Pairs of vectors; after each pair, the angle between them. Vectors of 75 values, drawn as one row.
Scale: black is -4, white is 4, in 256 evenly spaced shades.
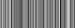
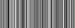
orthogonal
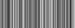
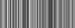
partly opposed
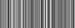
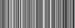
partly aligned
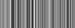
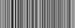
partly aligned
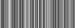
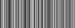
nearly opposite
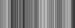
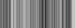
nearly opposite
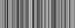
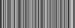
orthogonal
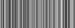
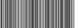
orthogonal
